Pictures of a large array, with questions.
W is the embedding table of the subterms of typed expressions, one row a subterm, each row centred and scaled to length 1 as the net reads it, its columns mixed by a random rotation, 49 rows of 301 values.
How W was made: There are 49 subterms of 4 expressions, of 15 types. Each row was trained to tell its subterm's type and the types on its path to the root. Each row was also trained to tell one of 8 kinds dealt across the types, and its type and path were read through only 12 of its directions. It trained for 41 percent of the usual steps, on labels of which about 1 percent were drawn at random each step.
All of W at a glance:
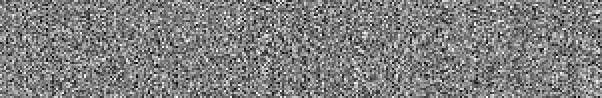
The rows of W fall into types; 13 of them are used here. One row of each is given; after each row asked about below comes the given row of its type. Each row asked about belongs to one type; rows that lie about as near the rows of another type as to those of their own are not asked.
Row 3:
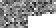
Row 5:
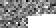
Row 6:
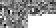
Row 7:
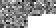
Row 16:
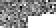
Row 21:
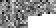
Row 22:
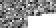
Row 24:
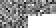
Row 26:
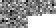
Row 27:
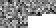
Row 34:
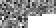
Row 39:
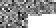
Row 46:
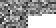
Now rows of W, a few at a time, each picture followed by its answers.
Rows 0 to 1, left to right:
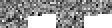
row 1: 24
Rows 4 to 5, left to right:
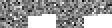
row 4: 21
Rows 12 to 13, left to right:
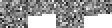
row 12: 46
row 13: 16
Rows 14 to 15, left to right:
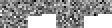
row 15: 21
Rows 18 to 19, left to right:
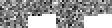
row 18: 34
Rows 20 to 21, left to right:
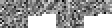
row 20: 46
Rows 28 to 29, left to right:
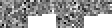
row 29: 21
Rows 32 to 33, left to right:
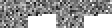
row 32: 3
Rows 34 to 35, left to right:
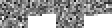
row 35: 22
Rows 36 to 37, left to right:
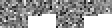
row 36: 34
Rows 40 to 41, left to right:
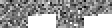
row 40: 5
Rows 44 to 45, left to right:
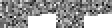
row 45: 24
